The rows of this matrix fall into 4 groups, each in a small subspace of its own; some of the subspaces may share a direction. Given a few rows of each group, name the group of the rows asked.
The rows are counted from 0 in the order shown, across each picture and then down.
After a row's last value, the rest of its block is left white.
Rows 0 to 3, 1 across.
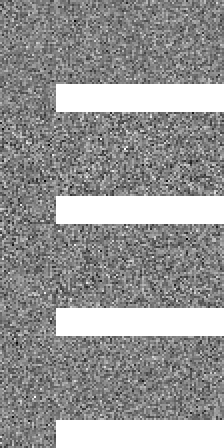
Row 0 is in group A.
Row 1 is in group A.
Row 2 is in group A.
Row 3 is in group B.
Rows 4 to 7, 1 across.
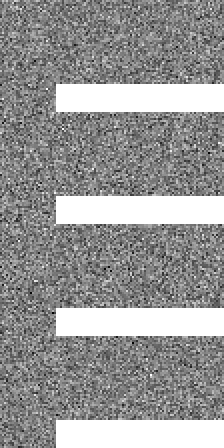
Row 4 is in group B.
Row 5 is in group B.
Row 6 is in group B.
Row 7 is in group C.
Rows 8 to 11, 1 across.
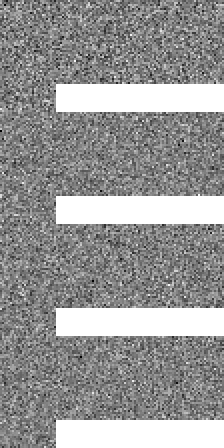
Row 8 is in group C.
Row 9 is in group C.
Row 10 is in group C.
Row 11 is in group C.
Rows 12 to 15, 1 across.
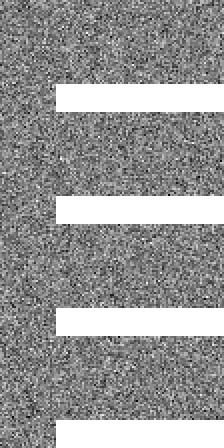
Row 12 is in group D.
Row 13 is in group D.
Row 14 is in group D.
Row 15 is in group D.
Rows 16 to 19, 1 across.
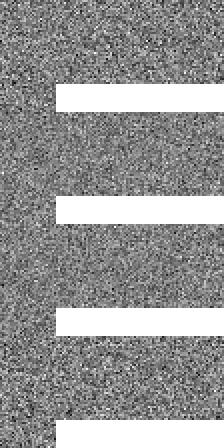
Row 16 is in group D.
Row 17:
B
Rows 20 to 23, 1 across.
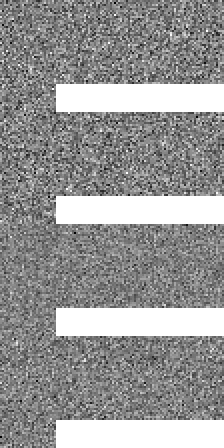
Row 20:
B
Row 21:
D
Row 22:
C
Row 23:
B
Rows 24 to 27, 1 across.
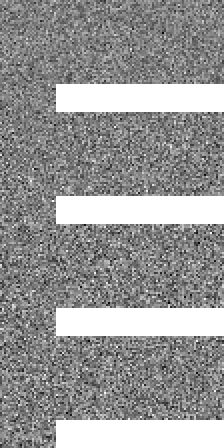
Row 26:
D
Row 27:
D
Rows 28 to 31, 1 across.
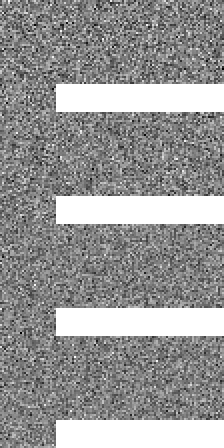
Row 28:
A
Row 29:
D
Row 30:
B
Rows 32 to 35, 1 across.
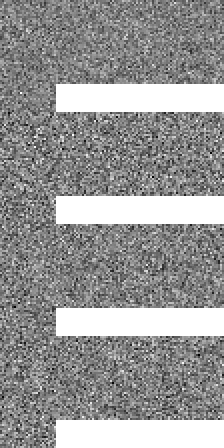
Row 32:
A
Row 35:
C
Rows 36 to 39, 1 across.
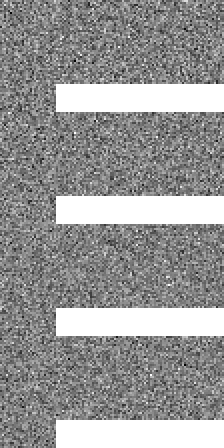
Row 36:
C
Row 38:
C
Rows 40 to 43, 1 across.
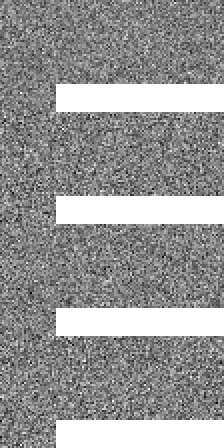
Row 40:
A
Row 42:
B
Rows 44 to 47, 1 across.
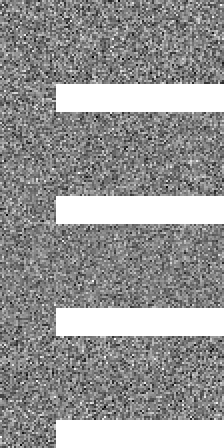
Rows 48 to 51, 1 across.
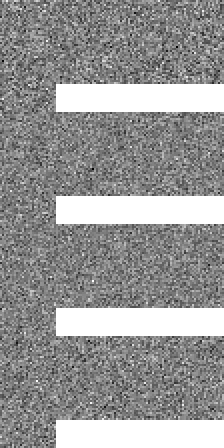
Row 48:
B
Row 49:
B
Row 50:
B
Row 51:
B
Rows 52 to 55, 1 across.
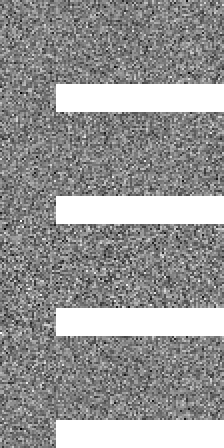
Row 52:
A
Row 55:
A
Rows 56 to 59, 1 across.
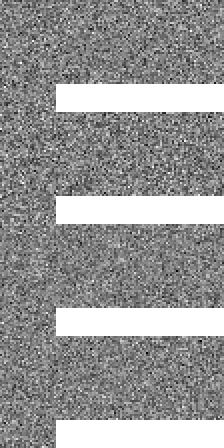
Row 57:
C
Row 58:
B
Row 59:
C
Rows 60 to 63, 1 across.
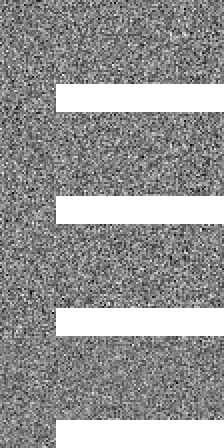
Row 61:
B
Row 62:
B
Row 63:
C
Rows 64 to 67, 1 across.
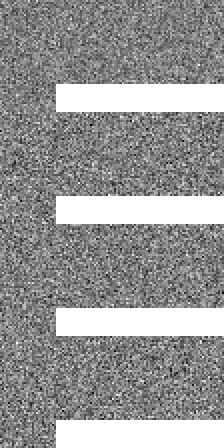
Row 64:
D
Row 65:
C
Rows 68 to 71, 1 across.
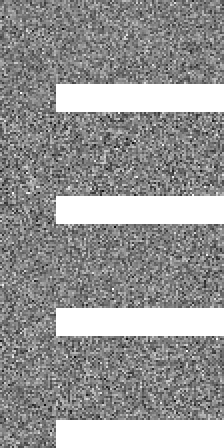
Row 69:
D
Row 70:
B
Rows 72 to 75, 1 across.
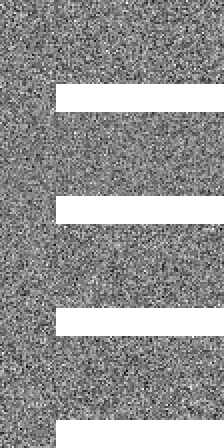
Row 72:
A
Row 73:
A
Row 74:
D
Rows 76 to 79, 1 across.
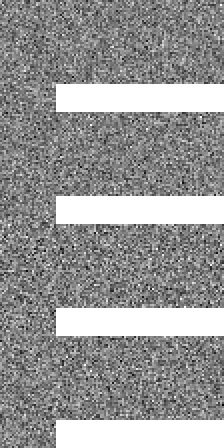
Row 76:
D
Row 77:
C
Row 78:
A
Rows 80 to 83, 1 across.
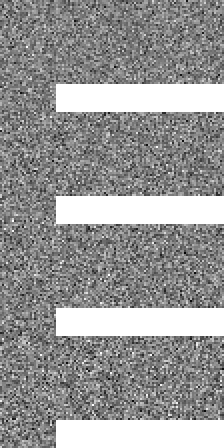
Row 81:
C
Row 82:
C
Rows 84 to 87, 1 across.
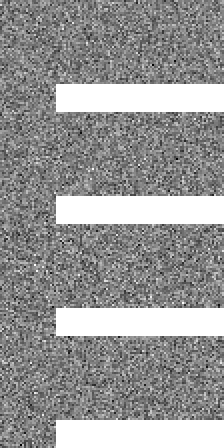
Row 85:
C
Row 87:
B
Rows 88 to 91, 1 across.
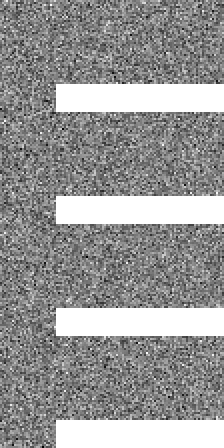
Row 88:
C
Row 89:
B
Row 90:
D
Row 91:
C
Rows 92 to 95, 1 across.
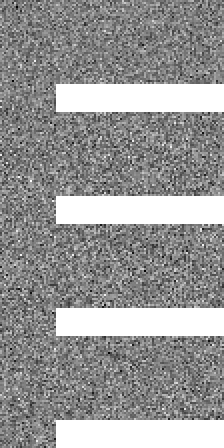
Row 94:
B
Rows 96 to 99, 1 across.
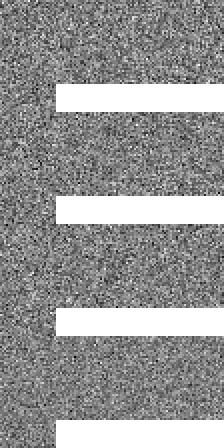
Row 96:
D
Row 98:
D
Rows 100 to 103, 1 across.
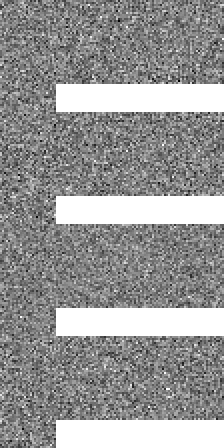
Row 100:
D
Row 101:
C
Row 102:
A
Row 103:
C
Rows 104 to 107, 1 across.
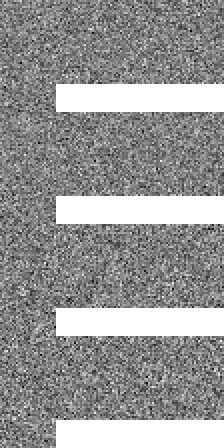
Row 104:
C
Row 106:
D
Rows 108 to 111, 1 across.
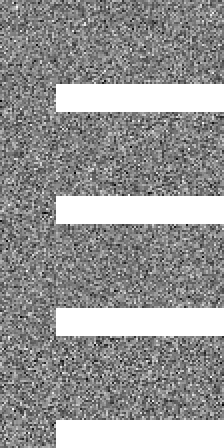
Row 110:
A
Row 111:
A
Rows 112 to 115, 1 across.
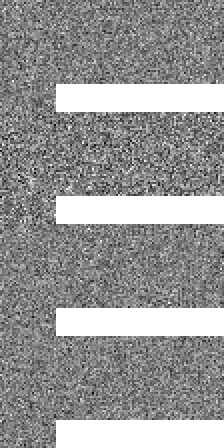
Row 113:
B
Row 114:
D
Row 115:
B
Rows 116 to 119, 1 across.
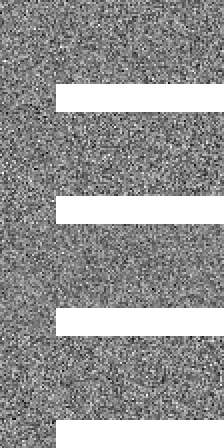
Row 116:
D
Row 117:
B
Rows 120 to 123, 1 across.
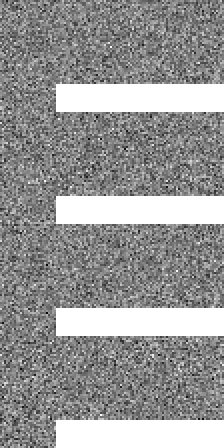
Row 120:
B
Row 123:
C
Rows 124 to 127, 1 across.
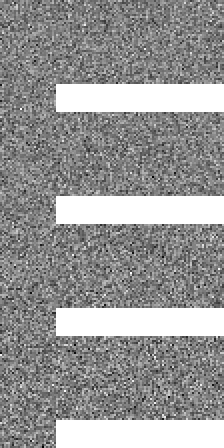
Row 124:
B
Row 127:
C
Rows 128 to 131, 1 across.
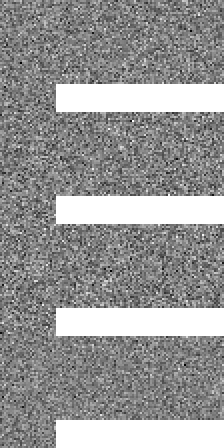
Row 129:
D
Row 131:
C
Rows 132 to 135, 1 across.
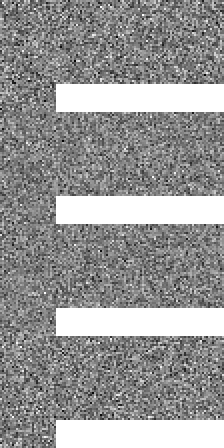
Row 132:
D
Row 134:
A
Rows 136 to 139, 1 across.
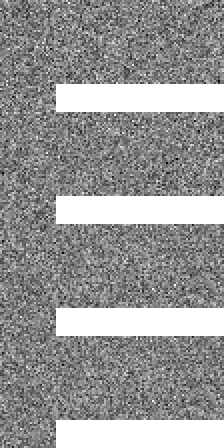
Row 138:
A
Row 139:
A
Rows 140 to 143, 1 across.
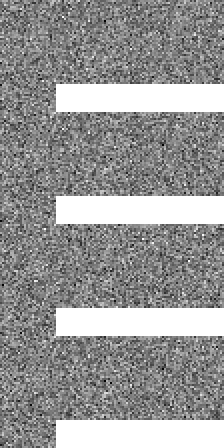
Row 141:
B
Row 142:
B
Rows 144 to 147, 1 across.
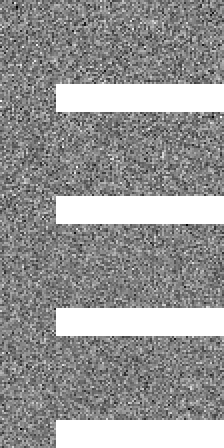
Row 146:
C
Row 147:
A
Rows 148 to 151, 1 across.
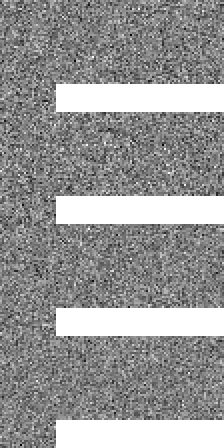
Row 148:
B
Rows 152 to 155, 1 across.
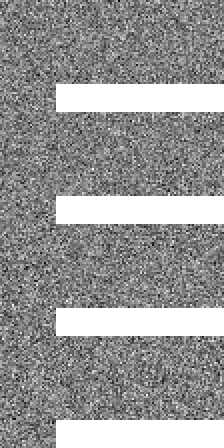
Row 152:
D
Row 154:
C
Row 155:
D
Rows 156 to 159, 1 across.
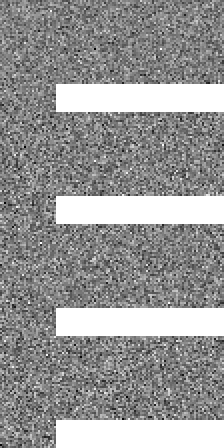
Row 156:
D
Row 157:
D
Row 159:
C
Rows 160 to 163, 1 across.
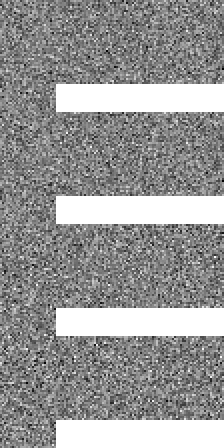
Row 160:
A
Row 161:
A
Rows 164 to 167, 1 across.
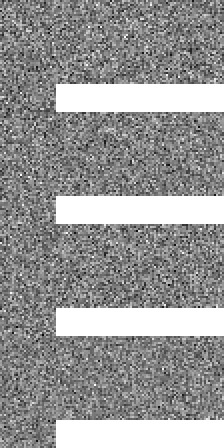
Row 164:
A
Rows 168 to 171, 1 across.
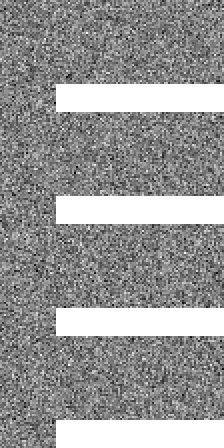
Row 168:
D
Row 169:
D
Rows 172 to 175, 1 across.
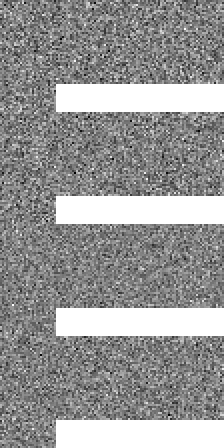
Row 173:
C
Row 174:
B
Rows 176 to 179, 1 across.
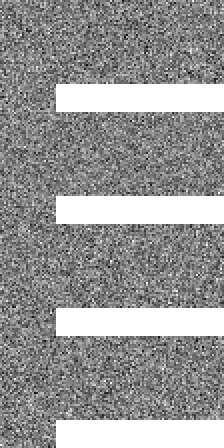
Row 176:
A
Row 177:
D
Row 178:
D
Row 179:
B
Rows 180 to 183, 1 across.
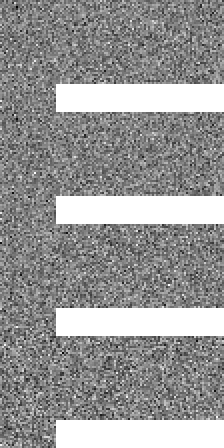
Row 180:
B
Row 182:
C
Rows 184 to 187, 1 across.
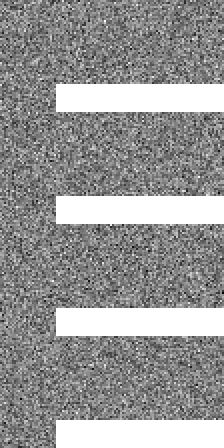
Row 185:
D
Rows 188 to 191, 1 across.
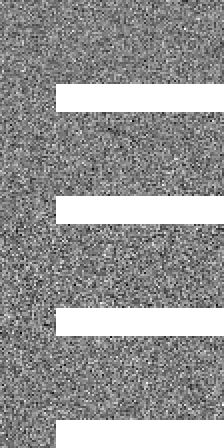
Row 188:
C
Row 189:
C
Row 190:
B
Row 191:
A
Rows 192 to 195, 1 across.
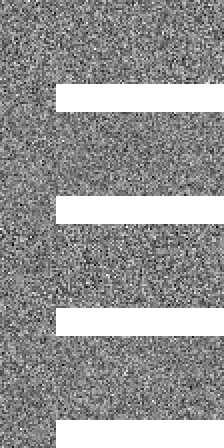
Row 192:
D
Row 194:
A
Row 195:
A
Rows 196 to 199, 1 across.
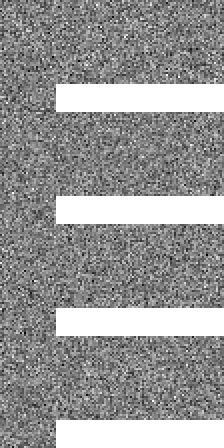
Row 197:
B
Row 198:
B
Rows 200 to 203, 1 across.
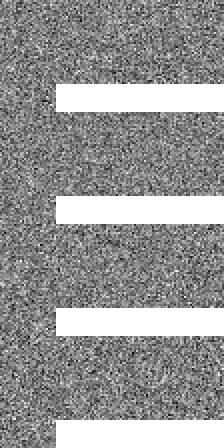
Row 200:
C
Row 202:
B
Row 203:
D
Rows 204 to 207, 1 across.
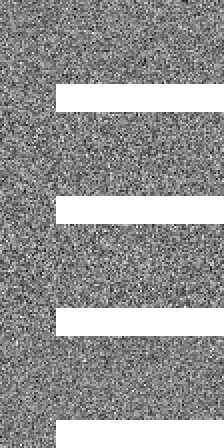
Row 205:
A
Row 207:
B
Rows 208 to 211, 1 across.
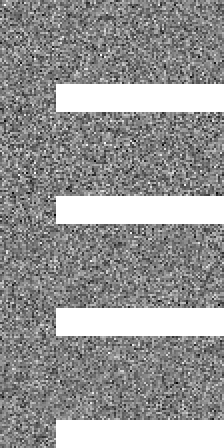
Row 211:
B
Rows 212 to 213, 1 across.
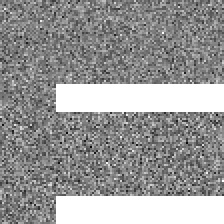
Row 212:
B
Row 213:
A
